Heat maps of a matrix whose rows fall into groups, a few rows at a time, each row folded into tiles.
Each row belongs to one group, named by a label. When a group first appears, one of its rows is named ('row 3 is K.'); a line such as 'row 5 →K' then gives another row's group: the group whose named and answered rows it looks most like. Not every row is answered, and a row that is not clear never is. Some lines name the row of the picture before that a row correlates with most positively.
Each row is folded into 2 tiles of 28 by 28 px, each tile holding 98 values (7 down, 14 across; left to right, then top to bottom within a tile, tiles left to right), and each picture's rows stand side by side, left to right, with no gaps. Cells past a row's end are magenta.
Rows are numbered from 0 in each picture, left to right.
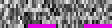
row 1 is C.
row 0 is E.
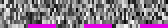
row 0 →E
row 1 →C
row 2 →E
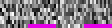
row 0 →C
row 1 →E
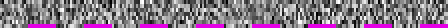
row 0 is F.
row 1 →E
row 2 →E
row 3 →E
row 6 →C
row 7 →C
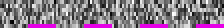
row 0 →F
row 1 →E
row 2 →E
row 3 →E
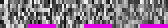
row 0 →E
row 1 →C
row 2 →E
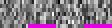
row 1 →F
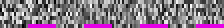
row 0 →C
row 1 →F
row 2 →C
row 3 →C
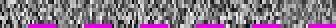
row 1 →F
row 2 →C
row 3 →E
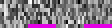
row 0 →E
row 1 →F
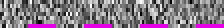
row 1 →F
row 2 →C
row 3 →F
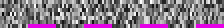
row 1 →C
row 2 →C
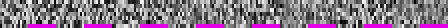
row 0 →C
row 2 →E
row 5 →F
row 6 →C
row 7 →F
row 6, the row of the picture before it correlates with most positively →1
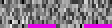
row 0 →F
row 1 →E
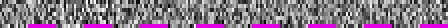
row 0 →C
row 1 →E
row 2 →E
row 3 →F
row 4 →E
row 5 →C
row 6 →F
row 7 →C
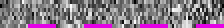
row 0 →F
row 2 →F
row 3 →E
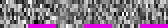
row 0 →E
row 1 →E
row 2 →F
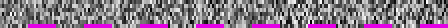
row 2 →E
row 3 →C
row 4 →E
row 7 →E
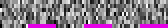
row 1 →C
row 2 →F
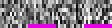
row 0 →F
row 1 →C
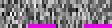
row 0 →F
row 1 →C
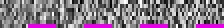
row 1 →E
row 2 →C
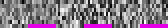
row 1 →E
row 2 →C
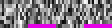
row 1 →C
